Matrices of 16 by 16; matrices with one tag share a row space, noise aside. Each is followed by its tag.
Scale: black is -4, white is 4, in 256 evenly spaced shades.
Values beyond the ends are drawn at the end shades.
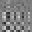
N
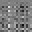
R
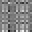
R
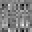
R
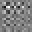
N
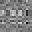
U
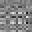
U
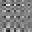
N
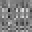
R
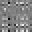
R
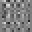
N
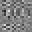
N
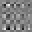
N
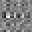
N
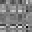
U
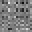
R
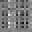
R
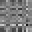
U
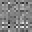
R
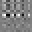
N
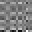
U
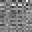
U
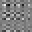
N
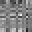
U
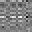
U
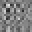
N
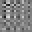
N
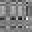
U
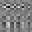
N
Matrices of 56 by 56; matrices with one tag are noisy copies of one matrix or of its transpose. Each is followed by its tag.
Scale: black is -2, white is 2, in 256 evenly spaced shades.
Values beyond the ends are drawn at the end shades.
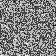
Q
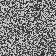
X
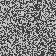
X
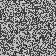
Q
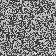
Q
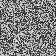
Q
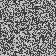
Q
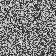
X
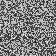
X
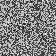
X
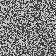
X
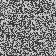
Q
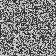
Q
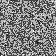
Q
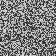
X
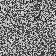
X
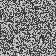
Q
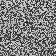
X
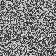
X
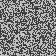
Q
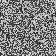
Q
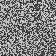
X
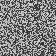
X
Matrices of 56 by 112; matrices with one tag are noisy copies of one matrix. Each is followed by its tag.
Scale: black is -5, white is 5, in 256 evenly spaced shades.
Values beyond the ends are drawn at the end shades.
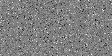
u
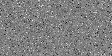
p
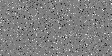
u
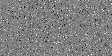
u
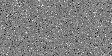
p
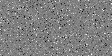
u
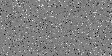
p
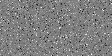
u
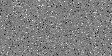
p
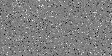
p
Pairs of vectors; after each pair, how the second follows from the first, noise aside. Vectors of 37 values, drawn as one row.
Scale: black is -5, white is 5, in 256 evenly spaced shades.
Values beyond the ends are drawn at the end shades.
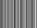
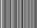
reversed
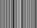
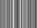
sign-scrambled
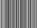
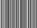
copied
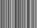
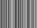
copied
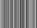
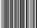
scaled up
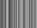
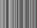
negated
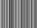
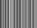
negated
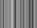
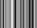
scaled up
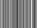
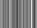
copied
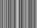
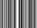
scaled up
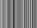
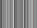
sign-scrambled
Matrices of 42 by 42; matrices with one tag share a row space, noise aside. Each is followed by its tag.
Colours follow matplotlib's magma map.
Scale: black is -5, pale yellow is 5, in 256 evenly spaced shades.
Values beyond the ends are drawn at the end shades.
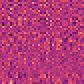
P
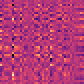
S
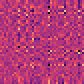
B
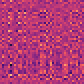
P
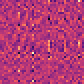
B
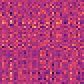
P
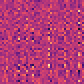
B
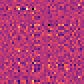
B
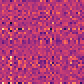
P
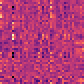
S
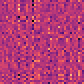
B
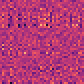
P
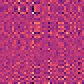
B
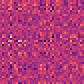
P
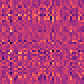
P
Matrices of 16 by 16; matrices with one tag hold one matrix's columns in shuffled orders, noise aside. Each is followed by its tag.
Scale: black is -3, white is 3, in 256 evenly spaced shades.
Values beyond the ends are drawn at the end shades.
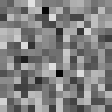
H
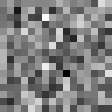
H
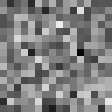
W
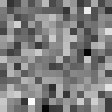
W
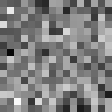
W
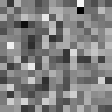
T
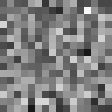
W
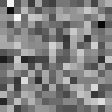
T
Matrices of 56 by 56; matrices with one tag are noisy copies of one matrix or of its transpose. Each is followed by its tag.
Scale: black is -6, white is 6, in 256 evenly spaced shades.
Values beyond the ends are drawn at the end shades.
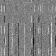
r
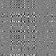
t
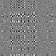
t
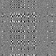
t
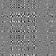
t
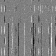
r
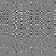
t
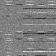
r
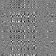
t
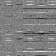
r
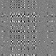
t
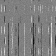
r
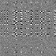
t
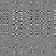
t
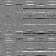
r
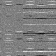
r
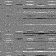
r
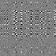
t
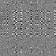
t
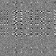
t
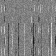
r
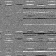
r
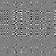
t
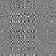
t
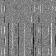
r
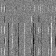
r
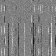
r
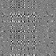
t
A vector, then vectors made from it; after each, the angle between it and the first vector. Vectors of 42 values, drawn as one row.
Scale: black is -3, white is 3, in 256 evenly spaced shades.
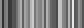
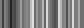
nearly parallel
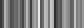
orthogonal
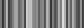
partly aligned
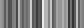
orthogonal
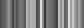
partly aligned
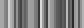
partly opposed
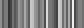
nearly parallel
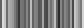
partly opposed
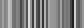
partly opposed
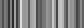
partly aligned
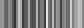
orthogonal
